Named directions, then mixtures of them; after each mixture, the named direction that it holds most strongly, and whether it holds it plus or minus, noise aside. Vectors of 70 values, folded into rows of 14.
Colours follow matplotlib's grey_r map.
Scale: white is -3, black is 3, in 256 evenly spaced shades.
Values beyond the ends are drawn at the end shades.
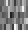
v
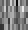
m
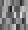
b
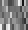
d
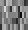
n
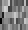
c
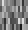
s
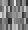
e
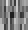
m, minus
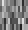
s, plus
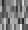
s, minus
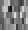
b, plus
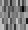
m, minus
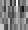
m, minus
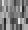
s, plus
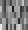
s, minus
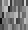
c, plus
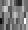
c, plus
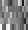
d, plus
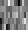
d, minus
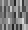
s, plus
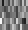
c, minus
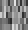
e, plus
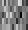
n, plus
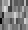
c, plus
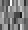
c, minus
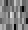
v, minus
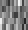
d, plus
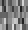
s, minus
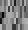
c, plus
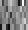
d, minus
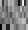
d, minus
